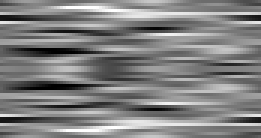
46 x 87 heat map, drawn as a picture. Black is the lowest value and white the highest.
It is mirror symmetric from top to bottom. The ninth with the lowest average is the middle left. Streaks run across, left to right.
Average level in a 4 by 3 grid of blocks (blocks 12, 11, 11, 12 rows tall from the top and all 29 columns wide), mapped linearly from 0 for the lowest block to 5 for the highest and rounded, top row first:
2 5 3
0 1 3
0 1 3
2 5 3
